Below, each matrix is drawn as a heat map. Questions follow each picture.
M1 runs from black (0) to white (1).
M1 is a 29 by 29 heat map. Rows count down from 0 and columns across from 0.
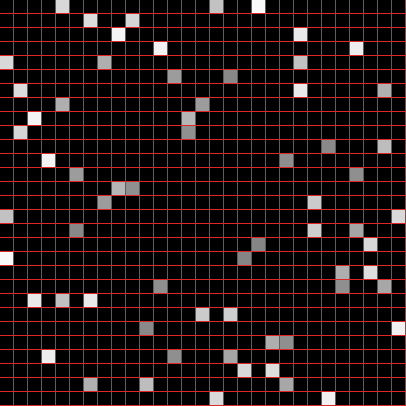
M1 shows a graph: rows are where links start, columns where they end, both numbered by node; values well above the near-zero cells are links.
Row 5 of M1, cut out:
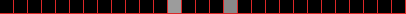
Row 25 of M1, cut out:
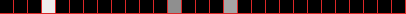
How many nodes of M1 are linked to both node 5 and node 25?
2
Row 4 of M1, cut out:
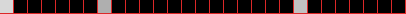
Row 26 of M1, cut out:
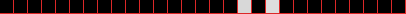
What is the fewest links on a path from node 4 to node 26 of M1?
4
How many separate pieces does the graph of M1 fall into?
1
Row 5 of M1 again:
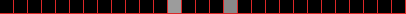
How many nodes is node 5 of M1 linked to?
2
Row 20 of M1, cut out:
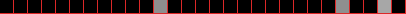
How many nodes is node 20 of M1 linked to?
3
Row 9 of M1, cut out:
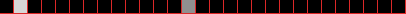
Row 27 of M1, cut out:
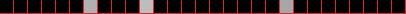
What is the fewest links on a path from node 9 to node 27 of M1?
3
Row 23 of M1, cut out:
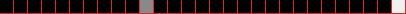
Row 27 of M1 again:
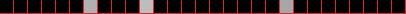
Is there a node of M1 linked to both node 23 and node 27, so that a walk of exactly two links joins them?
yes
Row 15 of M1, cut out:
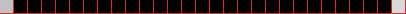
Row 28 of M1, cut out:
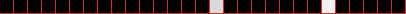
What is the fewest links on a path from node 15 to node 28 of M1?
1
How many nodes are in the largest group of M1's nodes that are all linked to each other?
2
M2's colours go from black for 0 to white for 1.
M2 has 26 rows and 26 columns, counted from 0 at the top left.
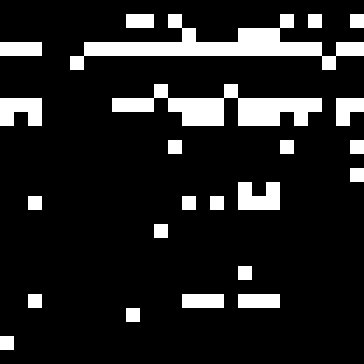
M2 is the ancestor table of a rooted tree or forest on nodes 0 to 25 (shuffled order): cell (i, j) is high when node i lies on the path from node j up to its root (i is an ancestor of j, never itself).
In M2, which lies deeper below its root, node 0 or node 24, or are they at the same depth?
node 0
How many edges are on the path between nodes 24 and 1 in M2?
3
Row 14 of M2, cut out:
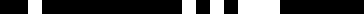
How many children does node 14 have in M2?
2
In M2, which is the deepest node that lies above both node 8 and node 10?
7
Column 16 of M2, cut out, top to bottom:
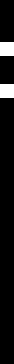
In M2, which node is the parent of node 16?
6
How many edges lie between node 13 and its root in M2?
6
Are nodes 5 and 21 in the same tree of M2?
no
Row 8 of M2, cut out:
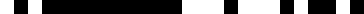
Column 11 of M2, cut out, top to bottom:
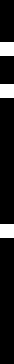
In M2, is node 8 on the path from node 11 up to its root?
no
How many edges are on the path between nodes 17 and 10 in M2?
9
